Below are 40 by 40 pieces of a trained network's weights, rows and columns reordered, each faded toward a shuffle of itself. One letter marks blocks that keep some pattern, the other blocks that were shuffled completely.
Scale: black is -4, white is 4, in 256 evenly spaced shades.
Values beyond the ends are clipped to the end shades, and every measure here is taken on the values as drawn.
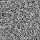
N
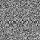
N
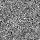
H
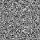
N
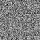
N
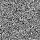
H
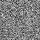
H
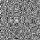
N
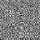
N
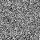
H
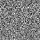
N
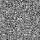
N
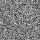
H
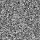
H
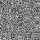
N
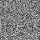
N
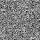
H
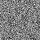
H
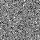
H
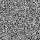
N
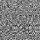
N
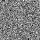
H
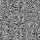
N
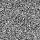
H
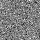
H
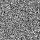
H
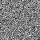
H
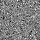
H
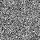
H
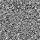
N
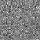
N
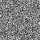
H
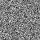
H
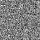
N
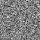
N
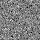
H
